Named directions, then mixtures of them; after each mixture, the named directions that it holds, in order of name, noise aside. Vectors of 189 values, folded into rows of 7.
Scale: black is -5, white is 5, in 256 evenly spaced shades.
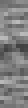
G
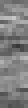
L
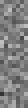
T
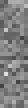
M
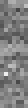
G, M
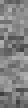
L, T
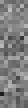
L, T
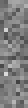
M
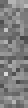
M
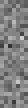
M, T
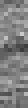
G, L, T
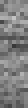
L, M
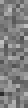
T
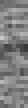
G
